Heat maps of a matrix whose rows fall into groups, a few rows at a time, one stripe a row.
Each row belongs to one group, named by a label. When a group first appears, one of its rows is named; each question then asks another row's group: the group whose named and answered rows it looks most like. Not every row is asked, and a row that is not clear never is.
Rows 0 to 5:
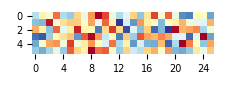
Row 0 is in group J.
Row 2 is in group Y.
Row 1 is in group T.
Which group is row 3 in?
J
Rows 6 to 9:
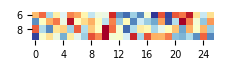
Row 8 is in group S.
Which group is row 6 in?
Y
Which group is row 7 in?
Y
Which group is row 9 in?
J
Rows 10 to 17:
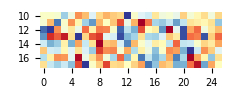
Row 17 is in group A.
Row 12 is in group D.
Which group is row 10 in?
T
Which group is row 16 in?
Y
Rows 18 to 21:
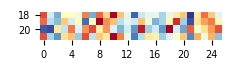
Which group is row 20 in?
D
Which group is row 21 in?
S
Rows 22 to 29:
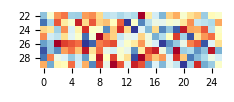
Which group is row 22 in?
D
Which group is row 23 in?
T
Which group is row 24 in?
Y
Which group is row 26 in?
A
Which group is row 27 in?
J
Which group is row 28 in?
J
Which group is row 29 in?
A
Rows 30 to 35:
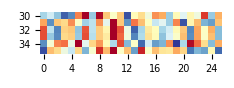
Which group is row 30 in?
T
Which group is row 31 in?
A
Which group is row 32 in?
S
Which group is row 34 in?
Y
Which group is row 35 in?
J
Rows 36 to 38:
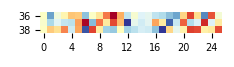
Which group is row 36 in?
A
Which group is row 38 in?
Y
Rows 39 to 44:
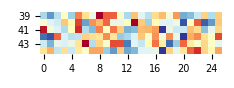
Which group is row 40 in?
A
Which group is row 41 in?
A
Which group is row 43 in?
T
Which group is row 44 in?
Y
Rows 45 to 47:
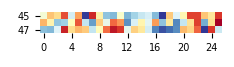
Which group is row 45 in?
Y
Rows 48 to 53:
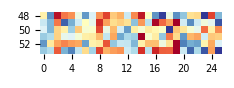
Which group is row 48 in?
A
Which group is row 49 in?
J
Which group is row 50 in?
T
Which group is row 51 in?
D
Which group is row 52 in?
J
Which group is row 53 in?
J
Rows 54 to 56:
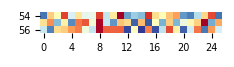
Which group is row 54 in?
J
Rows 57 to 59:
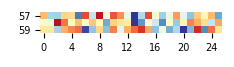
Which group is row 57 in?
S
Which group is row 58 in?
Y
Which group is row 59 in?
A
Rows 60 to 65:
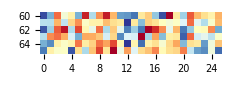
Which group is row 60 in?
D
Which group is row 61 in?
T
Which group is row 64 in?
T
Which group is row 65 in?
J
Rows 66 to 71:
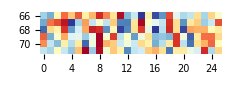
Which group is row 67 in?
D
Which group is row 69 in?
S
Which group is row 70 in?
S
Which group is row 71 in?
T
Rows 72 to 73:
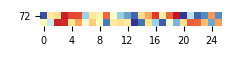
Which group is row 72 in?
J
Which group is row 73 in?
Y
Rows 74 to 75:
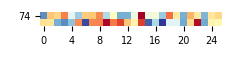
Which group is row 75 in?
A
